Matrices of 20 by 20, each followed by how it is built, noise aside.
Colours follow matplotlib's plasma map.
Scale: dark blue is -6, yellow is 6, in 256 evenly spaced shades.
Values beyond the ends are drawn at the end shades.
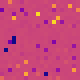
sparse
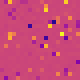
sparse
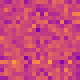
low rank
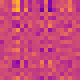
low rank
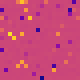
sparse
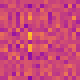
low rank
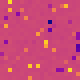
sparse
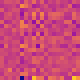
low rank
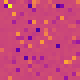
sparse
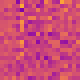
low rank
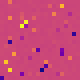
sparse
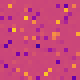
sparse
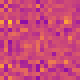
low rank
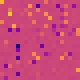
sparse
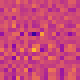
low rank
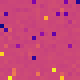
sparse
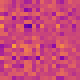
low rank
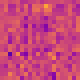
low rank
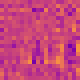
low rank
